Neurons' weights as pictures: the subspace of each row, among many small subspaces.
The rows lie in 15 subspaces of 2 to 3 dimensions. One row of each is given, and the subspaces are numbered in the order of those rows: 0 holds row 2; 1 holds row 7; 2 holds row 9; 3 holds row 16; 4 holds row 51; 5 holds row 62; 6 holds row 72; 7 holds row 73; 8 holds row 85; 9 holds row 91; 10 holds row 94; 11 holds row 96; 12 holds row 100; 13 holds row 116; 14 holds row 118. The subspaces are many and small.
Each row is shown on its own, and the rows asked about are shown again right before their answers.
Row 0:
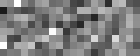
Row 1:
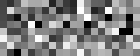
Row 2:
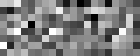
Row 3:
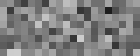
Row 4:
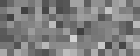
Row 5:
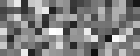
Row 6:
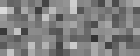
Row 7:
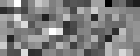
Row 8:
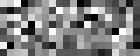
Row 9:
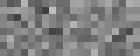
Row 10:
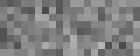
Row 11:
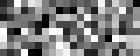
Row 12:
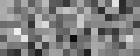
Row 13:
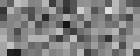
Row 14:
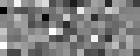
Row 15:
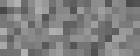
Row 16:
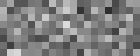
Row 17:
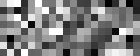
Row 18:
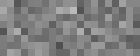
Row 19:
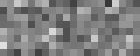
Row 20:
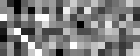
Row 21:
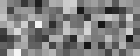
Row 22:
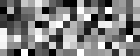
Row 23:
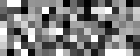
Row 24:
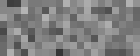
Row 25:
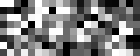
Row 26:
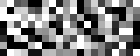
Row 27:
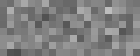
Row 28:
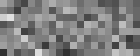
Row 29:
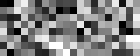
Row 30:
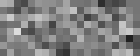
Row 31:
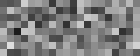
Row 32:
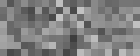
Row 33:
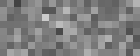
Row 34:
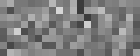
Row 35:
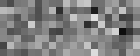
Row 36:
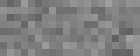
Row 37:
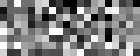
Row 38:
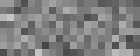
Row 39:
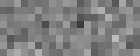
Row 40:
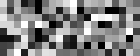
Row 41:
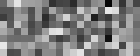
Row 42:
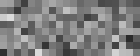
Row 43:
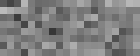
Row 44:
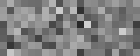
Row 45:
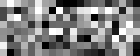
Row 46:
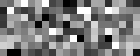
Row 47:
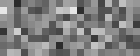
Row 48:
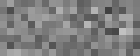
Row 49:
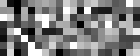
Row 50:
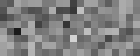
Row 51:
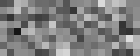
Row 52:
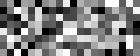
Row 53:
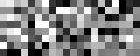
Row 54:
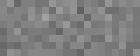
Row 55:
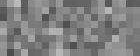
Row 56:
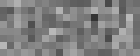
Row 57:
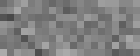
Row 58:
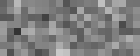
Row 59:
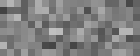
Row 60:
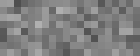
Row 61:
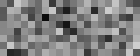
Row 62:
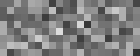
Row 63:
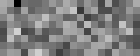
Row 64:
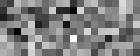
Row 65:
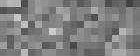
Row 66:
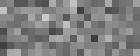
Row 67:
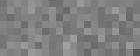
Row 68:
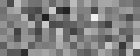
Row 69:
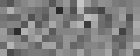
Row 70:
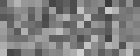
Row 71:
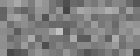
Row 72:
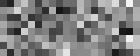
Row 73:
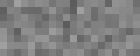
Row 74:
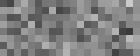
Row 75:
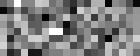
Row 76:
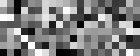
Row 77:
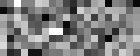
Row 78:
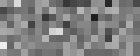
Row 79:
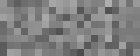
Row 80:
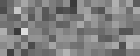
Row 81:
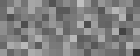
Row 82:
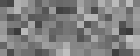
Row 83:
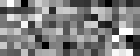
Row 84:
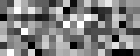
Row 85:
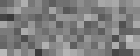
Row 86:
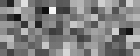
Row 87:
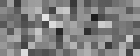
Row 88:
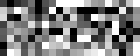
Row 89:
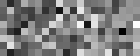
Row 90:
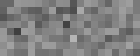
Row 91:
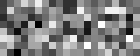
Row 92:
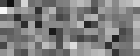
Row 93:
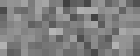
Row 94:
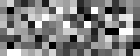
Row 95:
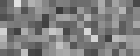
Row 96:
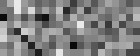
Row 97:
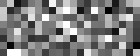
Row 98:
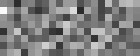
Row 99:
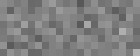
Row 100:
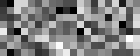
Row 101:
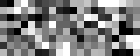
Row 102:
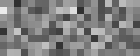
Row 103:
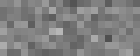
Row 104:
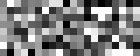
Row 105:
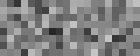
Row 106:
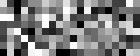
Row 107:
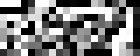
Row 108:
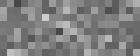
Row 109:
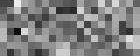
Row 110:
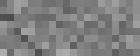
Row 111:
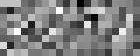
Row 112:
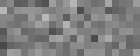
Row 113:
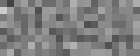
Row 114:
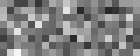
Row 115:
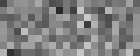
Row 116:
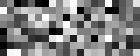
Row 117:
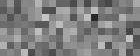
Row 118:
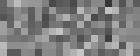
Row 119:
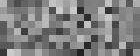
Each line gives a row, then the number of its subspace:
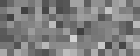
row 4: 11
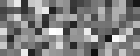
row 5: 2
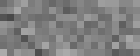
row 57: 8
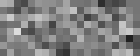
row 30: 4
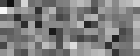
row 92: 1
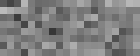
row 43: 1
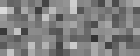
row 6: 6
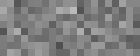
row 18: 12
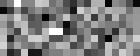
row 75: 1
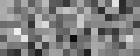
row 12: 7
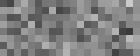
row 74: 6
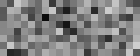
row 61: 3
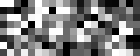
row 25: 6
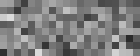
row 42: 8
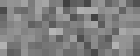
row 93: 10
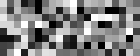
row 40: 9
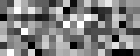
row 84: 11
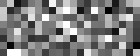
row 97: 3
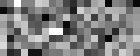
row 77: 1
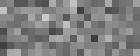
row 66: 13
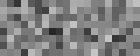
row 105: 2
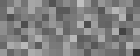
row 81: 5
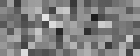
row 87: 9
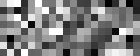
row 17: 6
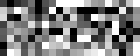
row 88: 9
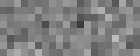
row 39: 7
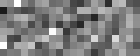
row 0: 7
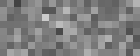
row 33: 3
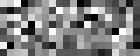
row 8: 13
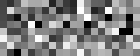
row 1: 3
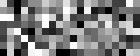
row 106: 11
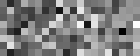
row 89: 5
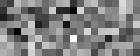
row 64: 7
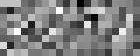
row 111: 0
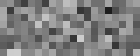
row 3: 10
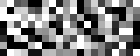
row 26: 5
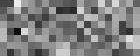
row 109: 6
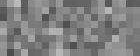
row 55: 4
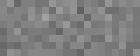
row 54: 0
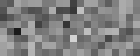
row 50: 7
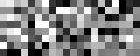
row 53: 7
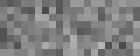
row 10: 11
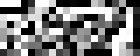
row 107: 13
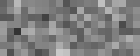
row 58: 4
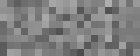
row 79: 14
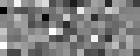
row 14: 13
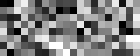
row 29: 12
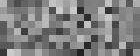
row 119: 14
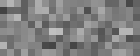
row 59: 12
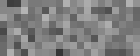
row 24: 8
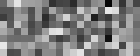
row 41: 14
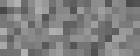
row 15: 6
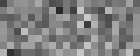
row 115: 14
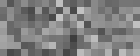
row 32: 5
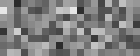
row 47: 12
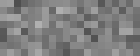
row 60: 2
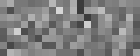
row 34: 0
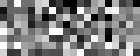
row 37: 0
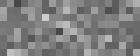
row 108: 3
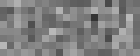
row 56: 14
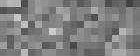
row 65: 1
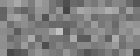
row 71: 9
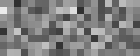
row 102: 12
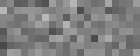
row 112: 13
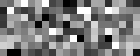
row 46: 10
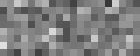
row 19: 7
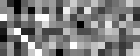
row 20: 11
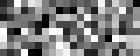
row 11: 2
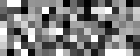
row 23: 8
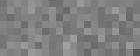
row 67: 5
